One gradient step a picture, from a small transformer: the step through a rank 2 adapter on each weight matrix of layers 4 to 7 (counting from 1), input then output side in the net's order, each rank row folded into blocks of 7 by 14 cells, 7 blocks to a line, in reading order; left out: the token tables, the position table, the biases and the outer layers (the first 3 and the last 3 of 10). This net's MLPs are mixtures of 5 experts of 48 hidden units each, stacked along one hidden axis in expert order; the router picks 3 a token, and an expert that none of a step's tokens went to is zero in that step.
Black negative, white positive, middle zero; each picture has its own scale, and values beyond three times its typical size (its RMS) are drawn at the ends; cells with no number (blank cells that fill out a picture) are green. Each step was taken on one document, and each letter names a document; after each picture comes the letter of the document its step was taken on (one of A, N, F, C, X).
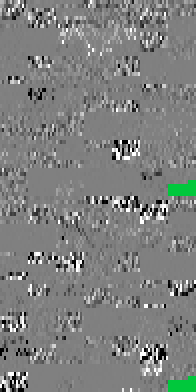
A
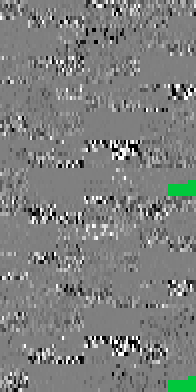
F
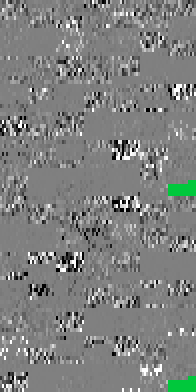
A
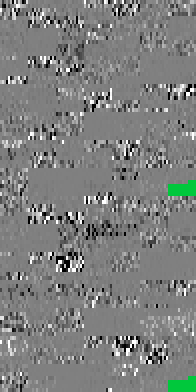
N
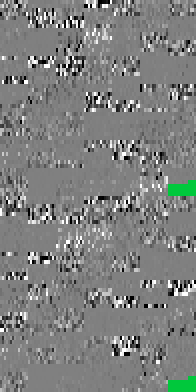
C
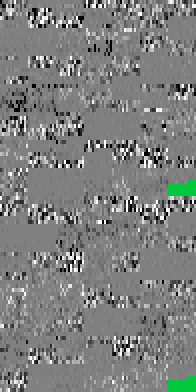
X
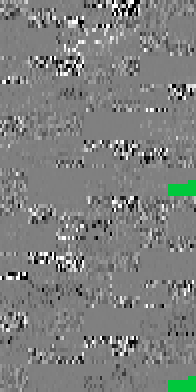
F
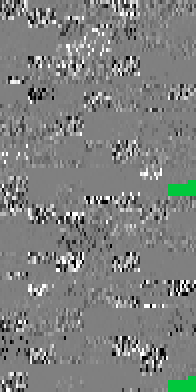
A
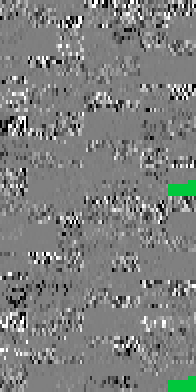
X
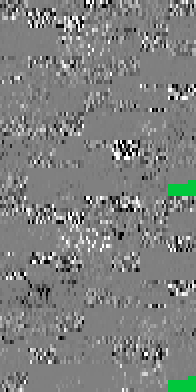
C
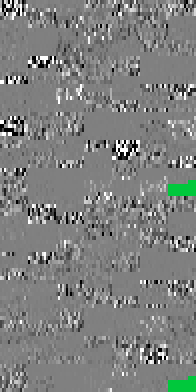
N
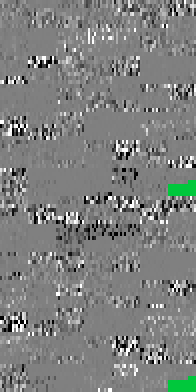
N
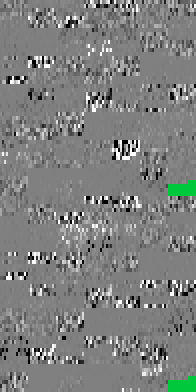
A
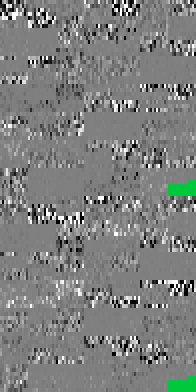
N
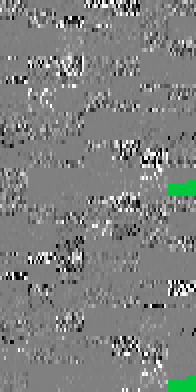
C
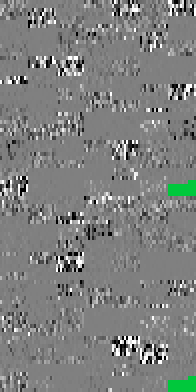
N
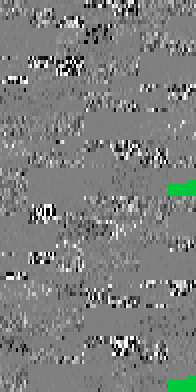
F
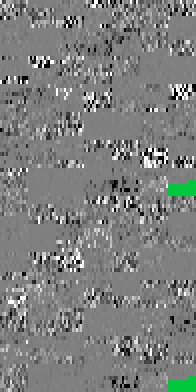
X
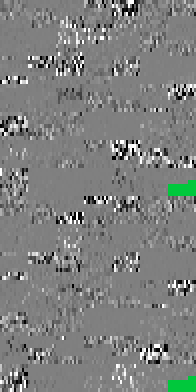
F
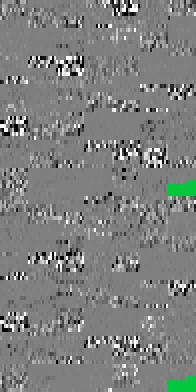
N
